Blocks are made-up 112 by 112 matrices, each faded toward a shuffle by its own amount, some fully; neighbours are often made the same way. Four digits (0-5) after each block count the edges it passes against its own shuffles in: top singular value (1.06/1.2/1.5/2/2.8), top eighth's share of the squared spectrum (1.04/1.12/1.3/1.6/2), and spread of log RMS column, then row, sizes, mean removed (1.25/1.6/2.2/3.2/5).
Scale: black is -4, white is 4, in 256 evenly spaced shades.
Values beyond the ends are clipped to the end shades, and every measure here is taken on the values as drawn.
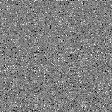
4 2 1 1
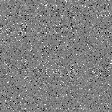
4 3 1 2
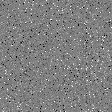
2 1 0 0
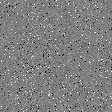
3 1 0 0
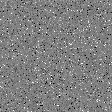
0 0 0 0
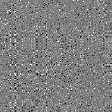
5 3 2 2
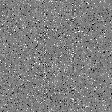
3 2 0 0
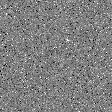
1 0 0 0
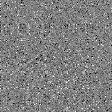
4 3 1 1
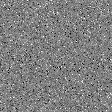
2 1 0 0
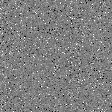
0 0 1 0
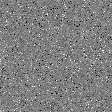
0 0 0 0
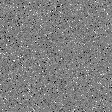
0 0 0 0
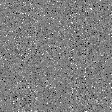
1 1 2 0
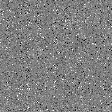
1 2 2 2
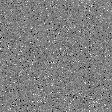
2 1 1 0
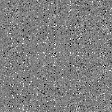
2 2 3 2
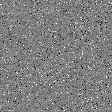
0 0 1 0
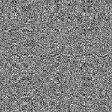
4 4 3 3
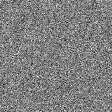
3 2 1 0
